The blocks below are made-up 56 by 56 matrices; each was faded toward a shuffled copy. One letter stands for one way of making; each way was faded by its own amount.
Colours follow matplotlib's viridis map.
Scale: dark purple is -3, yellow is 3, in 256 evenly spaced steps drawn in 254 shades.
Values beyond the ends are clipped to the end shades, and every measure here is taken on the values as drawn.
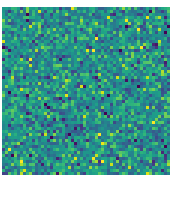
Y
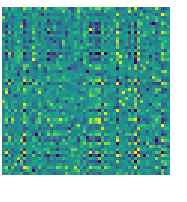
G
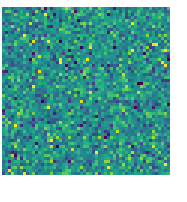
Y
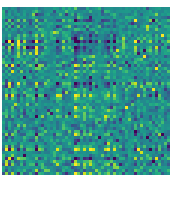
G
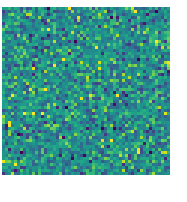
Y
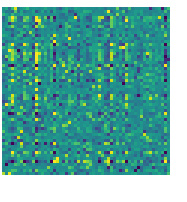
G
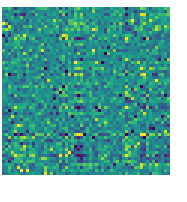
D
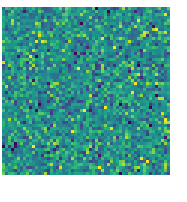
Y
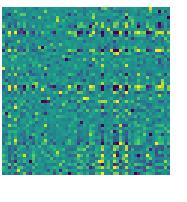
G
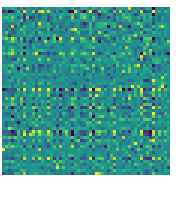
G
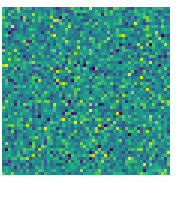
Y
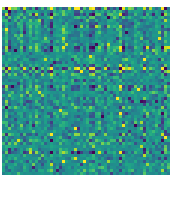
G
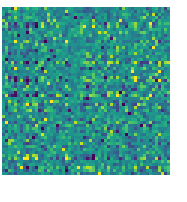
D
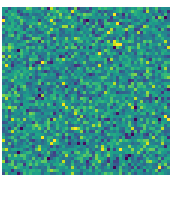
Y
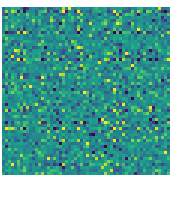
D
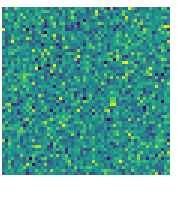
Y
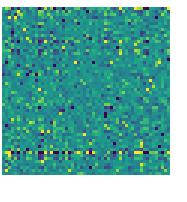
D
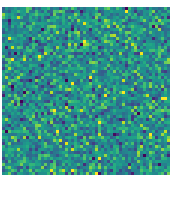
Y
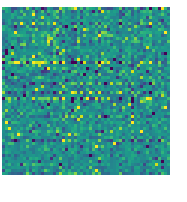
D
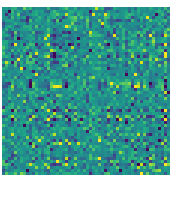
D
